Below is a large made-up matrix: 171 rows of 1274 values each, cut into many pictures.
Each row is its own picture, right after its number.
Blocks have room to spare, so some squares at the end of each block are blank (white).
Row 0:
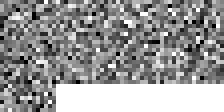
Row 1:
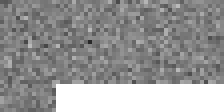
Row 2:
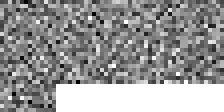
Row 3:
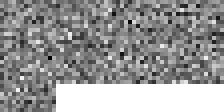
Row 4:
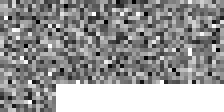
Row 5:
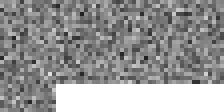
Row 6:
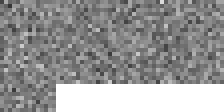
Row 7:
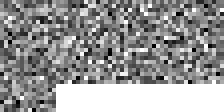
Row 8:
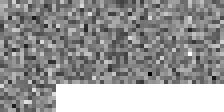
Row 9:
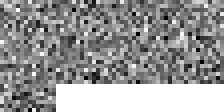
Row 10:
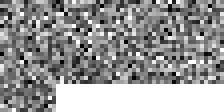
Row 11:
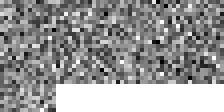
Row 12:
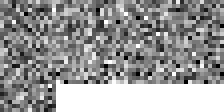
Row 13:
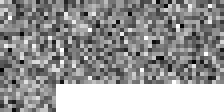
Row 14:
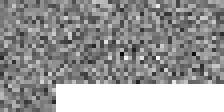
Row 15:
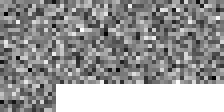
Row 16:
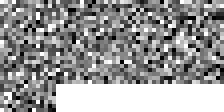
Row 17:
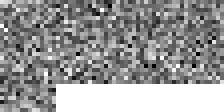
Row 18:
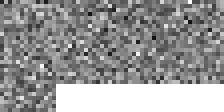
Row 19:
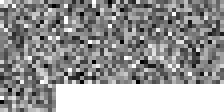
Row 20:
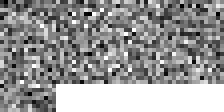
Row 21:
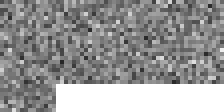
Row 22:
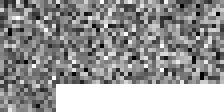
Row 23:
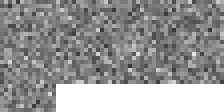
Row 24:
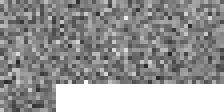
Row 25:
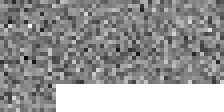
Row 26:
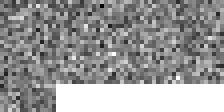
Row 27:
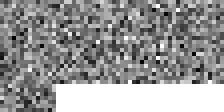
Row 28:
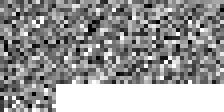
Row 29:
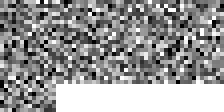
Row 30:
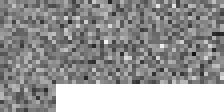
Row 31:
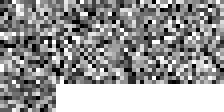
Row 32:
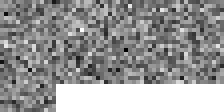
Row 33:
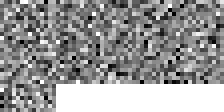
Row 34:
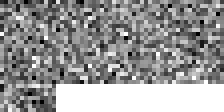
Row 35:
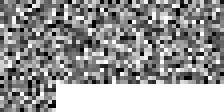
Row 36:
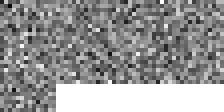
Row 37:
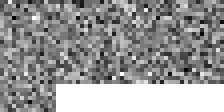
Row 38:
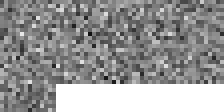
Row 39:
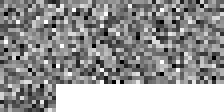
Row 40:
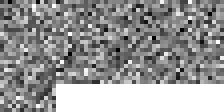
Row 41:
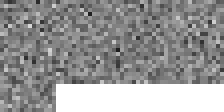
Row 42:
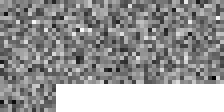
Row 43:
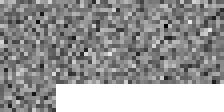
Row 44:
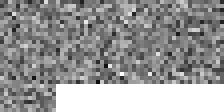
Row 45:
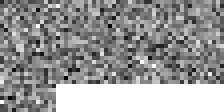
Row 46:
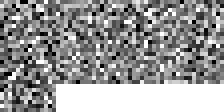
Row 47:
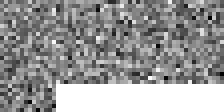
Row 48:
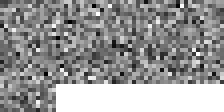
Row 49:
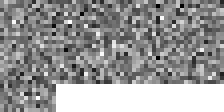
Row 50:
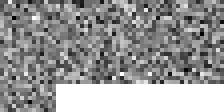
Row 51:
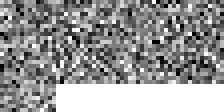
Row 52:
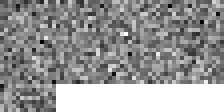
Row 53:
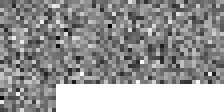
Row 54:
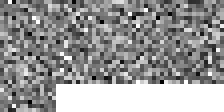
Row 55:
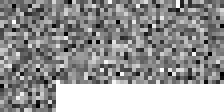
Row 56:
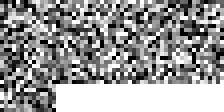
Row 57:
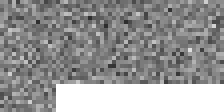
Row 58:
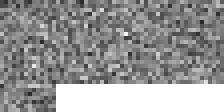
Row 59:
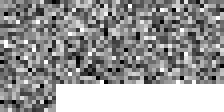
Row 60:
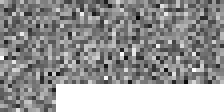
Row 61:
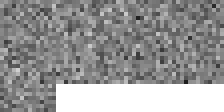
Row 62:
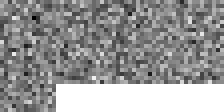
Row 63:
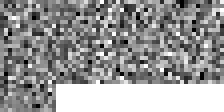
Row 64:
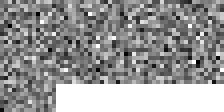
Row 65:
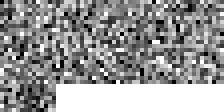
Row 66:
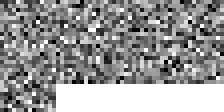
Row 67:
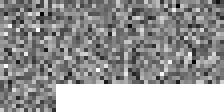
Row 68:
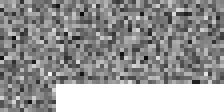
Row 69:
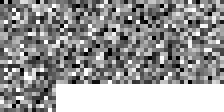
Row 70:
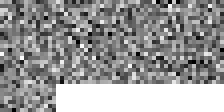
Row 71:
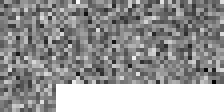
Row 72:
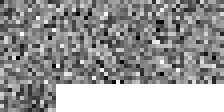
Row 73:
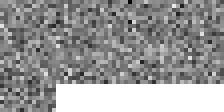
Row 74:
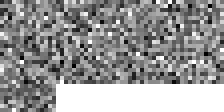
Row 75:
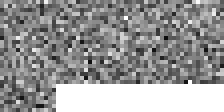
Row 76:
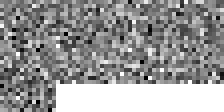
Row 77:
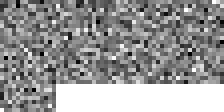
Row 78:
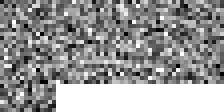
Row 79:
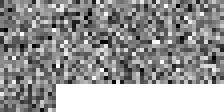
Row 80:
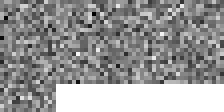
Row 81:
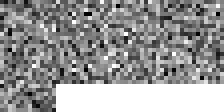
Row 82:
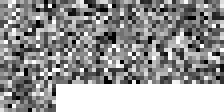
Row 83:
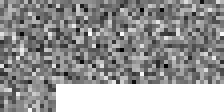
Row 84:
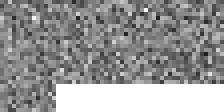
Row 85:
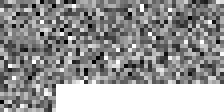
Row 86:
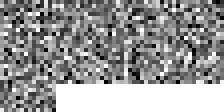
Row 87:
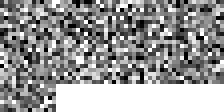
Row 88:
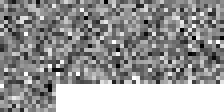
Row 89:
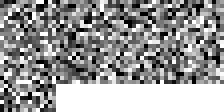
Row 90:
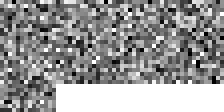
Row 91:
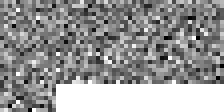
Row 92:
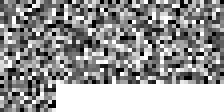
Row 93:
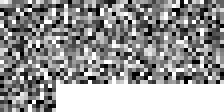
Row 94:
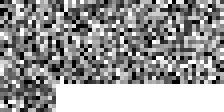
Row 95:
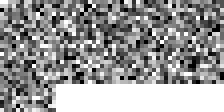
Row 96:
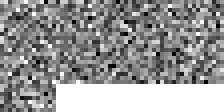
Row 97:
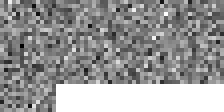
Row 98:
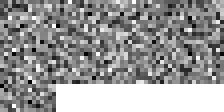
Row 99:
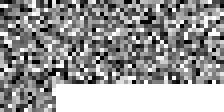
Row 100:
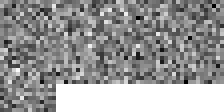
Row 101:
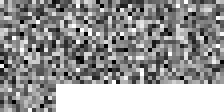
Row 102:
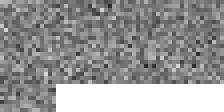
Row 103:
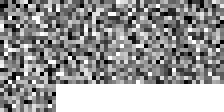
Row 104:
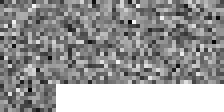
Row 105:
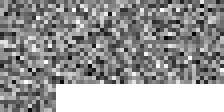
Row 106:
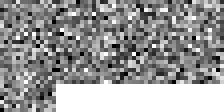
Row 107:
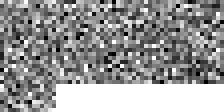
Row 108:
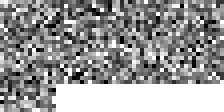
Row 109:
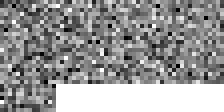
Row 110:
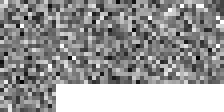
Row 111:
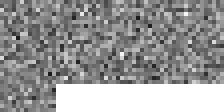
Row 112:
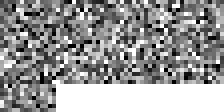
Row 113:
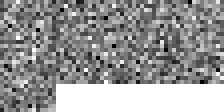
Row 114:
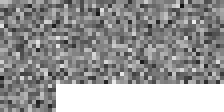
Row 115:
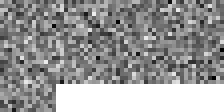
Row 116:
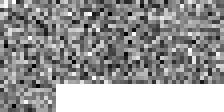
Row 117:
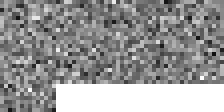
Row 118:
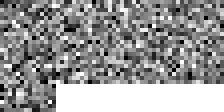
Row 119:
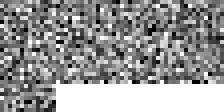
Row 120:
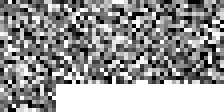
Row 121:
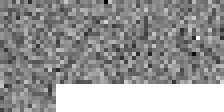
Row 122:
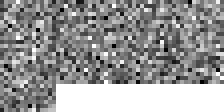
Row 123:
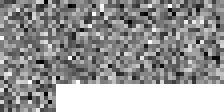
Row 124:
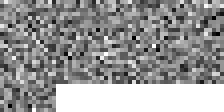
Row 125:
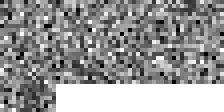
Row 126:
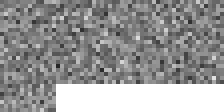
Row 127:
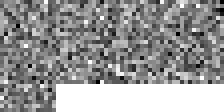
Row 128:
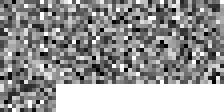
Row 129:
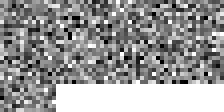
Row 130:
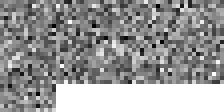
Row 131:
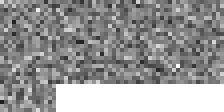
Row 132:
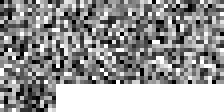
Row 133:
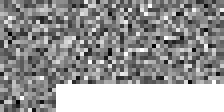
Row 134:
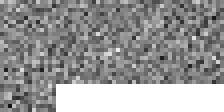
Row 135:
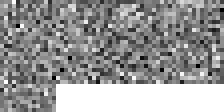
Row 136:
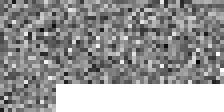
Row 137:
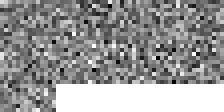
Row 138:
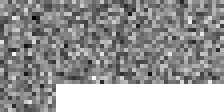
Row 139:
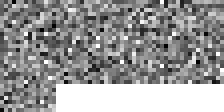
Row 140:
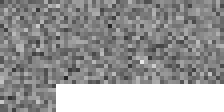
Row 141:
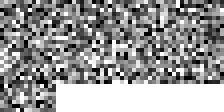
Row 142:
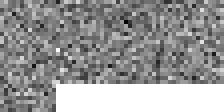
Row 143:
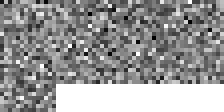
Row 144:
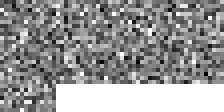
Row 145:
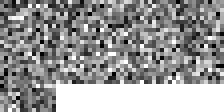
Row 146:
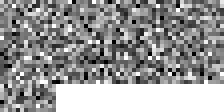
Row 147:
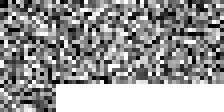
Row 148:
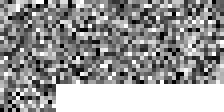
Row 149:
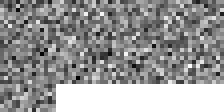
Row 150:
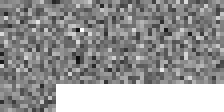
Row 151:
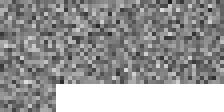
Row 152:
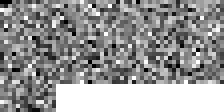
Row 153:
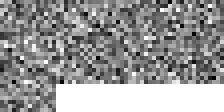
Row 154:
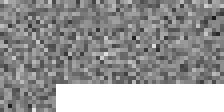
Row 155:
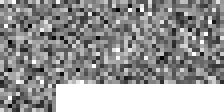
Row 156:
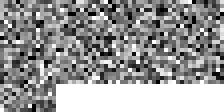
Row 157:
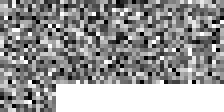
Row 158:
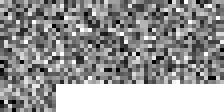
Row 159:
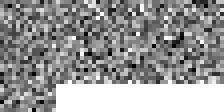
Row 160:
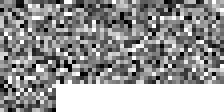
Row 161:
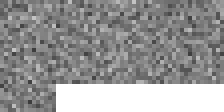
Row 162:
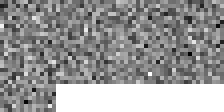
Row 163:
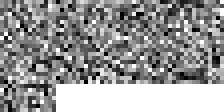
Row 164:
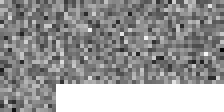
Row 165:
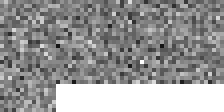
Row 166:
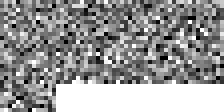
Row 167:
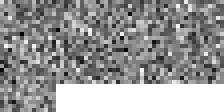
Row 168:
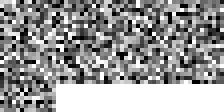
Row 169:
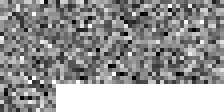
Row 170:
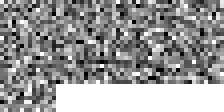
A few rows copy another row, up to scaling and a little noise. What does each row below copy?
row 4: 157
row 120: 54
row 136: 139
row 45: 140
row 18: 143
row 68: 5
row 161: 98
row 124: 154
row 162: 103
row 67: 86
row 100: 61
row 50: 37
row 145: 26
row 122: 113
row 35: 92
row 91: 166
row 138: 62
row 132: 65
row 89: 123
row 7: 133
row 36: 6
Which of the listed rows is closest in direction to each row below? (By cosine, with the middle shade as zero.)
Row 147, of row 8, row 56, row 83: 56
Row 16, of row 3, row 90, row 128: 3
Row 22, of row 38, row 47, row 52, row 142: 52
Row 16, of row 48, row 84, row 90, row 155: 155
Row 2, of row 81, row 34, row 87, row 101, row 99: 34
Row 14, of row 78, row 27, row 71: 27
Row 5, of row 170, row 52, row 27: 27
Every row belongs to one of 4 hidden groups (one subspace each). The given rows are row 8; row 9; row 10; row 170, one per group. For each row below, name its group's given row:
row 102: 170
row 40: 9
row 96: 8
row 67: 9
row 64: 9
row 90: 9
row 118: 170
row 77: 8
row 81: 8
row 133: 9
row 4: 8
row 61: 170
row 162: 8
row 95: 170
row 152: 170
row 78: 170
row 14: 170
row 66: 9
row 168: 170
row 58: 8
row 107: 8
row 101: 10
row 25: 9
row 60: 170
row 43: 9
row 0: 8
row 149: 9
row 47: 170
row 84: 8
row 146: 170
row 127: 8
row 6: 9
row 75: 9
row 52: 8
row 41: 9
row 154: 9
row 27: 170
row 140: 170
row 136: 9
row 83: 10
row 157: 8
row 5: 170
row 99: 9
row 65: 10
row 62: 8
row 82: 9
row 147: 8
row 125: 10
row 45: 170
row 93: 170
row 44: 8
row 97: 9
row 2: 8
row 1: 170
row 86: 9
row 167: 10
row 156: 9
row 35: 170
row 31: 10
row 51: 10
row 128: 9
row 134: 9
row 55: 170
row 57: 8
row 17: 170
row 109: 170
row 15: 10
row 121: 9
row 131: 170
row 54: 8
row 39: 10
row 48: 170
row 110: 8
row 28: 9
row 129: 170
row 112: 170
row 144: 170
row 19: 170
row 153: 10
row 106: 9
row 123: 8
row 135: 8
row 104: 170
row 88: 9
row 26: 8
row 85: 9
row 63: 8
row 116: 8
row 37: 8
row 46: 8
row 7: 9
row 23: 9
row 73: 170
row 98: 8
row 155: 9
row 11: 10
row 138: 8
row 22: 8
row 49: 170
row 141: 170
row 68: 170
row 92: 170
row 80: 8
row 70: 10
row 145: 8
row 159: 9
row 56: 8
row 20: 8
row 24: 9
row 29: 9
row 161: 8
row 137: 170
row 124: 9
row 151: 10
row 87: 10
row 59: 10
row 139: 9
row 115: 10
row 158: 10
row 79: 10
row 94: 10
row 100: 170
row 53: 170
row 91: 9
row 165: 170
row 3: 170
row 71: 9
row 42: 10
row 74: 10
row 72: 10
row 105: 10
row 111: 170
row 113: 9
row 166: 9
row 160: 8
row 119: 170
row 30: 170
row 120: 8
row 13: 10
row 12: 170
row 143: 9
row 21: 10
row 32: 10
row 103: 8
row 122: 9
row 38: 10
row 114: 170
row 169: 8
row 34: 8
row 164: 10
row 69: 9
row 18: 9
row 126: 10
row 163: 8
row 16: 9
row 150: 10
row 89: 8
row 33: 8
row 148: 8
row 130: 170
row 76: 170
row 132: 10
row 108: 170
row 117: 8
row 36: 9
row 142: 8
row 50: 8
